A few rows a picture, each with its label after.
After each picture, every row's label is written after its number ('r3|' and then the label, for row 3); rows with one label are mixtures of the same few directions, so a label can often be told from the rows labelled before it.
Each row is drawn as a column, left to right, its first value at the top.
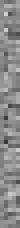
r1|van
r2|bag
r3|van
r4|van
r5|van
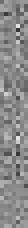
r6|van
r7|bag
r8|bag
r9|bag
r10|bag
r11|bag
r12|van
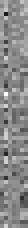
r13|van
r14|bag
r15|bag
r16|bag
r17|bag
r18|van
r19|van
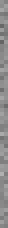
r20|bag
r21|van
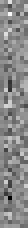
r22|van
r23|van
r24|van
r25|bag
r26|bag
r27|bag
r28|van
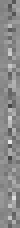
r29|van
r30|bag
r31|bag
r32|van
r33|van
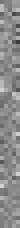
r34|van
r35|van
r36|bag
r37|bag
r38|bag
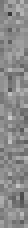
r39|van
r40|van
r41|bag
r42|van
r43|van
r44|van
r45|bag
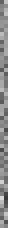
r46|van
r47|van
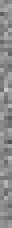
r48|bag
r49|van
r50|bag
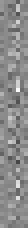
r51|bag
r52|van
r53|bag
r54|bag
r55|van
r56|van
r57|bag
